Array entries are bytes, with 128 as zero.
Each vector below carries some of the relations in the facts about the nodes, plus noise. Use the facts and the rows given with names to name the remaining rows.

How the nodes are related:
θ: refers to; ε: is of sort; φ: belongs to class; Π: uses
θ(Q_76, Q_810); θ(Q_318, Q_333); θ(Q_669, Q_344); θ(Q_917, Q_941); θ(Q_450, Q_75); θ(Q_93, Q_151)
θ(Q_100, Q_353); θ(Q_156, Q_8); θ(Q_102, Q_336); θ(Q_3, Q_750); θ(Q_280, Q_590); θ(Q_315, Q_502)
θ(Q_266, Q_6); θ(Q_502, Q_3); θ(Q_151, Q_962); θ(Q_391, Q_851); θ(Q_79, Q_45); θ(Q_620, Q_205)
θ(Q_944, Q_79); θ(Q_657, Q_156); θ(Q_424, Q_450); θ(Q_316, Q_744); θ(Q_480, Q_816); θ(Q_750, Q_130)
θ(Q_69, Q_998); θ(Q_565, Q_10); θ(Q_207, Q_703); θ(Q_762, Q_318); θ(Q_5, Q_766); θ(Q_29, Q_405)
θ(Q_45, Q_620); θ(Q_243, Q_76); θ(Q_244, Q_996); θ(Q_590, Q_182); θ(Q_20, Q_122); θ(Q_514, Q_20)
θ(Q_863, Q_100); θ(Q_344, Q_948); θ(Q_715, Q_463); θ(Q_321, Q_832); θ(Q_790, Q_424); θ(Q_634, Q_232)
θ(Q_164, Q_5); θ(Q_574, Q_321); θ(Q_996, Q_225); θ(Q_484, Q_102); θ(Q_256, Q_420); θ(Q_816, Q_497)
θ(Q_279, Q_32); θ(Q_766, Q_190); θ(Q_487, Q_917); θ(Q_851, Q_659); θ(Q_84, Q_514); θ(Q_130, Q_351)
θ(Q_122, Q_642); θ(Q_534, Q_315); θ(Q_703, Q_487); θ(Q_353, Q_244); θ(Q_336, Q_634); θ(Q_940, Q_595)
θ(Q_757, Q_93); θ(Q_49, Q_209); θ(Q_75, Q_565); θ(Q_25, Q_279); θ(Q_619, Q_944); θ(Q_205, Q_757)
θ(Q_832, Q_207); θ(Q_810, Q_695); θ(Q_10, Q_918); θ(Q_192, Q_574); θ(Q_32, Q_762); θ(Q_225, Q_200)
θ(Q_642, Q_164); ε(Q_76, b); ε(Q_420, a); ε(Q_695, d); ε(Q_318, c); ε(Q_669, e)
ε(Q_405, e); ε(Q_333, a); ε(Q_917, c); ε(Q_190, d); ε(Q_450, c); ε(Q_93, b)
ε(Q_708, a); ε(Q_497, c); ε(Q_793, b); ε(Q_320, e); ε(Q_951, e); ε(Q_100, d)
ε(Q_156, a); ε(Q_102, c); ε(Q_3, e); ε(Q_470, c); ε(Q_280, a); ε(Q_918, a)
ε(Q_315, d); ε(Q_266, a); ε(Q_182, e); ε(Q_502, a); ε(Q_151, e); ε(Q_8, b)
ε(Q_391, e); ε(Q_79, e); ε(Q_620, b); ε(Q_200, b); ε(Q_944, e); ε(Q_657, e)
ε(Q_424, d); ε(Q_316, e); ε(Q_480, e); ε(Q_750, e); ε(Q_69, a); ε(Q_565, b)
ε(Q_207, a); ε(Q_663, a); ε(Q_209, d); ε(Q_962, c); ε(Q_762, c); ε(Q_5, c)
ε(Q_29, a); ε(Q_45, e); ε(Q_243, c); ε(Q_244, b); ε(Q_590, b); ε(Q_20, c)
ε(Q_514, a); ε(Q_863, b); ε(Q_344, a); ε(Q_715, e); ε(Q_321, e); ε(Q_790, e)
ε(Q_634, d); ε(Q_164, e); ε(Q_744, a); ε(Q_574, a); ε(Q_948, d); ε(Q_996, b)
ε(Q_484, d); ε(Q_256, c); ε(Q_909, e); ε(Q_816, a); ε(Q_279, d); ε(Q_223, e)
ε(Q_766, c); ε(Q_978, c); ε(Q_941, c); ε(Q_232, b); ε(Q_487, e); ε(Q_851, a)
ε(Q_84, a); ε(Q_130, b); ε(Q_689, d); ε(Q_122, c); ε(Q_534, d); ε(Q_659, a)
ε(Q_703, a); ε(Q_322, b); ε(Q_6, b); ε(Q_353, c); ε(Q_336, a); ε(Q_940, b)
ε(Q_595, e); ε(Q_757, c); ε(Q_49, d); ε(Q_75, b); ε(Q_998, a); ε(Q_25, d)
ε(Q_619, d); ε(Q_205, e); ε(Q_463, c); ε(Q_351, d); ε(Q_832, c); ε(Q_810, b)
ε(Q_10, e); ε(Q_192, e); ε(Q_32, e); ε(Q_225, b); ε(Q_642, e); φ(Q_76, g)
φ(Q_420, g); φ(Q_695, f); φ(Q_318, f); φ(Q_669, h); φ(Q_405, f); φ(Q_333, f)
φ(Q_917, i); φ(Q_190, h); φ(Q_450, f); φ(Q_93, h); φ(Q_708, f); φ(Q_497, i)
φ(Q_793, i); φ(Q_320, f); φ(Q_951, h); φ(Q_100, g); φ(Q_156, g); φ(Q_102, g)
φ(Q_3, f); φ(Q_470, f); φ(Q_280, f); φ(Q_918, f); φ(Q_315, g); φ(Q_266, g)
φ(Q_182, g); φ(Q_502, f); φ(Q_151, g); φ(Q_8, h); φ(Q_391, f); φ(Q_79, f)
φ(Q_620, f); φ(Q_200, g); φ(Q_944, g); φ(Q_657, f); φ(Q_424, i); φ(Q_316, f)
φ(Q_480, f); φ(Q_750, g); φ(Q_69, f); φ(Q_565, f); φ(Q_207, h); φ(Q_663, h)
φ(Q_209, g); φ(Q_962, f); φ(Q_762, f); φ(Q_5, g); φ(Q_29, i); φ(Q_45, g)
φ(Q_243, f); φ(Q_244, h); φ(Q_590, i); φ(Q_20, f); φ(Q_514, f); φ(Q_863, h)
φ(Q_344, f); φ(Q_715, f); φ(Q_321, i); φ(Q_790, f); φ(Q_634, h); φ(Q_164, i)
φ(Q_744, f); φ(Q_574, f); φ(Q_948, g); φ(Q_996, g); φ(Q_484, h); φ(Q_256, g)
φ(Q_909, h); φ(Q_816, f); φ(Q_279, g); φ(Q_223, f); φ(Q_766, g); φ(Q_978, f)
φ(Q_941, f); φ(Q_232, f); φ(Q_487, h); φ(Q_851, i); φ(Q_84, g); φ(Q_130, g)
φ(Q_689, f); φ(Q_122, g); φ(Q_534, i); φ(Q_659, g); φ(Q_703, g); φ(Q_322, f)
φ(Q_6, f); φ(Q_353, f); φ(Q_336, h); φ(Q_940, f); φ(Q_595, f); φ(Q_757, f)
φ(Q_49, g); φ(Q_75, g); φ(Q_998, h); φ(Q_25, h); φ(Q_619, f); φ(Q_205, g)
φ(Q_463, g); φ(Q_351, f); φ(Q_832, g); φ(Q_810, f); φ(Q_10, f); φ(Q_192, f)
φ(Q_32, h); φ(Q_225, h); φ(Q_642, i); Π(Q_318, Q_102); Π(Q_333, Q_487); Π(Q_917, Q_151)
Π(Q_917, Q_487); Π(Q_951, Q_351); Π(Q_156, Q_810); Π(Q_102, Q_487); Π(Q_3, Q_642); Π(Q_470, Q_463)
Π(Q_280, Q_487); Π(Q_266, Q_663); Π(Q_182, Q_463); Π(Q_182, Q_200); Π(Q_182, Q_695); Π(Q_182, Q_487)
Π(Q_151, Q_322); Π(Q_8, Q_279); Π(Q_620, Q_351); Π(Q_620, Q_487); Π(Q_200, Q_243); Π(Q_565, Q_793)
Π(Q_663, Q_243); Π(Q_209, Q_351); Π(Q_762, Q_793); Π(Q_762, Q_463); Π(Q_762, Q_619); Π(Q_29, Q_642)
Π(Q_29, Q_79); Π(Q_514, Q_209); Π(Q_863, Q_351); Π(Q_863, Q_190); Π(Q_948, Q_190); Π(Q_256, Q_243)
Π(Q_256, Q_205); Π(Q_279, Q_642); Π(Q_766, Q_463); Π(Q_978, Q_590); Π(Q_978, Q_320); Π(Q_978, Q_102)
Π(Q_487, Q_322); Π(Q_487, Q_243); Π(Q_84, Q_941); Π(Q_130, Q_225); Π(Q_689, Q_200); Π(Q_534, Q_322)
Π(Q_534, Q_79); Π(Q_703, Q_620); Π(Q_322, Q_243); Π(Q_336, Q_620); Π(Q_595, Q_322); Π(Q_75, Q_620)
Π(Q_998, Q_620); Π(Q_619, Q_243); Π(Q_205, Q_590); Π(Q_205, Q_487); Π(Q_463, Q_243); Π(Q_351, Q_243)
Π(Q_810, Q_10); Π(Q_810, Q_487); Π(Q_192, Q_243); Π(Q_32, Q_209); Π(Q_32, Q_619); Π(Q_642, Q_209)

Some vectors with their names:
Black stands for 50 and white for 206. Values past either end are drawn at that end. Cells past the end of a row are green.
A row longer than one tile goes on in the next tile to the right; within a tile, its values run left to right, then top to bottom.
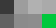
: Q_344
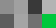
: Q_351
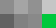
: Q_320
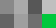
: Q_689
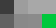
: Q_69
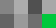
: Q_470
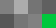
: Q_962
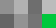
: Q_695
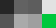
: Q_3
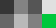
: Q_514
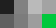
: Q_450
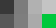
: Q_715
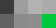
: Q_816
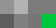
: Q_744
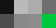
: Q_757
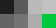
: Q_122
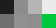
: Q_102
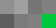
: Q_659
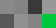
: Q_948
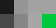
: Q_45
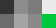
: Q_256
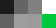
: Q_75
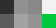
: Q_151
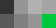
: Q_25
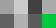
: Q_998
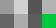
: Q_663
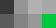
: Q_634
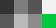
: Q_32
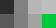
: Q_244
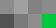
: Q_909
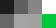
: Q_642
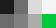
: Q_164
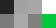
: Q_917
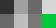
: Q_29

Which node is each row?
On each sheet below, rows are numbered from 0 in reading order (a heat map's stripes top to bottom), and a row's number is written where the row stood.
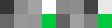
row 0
Q_810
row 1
Q_182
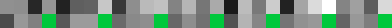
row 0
Q_8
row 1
Q_279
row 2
Q_207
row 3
Q_978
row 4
Q_620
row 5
Q_590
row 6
Q_322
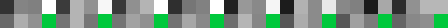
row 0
Q_192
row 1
Q_280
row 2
Q_487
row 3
Q_703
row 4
Q_534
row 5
Q_205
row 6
Q_209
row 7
Q_502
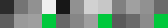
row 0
Q_565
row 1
Q_424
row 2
Q_941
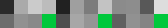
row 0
Q_851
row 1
Q_79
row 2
Q_200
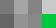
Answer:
Q_793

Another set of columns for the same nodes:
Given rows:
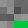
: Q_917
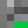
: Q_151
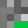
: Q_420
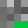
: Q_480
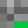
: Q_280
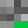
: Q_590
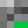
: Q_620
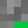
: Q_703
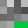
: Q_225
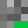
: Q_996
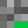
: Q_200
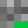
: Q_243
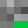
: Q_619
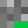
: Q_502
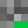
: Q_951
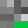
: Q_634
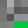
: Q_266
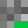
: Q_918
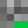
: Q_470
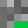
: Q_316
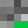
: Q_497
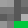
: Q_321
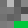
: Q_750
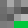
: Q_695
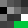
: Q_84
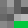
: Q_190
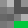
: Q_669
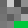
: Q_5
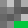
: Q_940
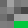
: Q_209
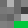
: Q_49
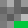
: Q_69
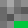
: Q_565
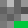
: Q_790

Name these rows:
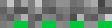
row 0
Q_320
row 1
Q_75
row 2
Q_207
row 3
Q_851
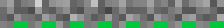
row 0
Q_32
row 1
Q_514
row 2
Q_534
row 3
Q_944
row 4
Q_318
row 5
Q_762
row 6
Q_463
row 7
Q_244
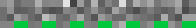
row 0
Q_336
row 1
Q_689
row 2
Q_20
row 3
Q_766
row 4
Q_130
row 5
Q_574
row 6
Q_29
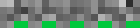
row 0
Q_93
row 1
Q_663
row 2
Q_487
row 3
Q_998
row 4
Q_642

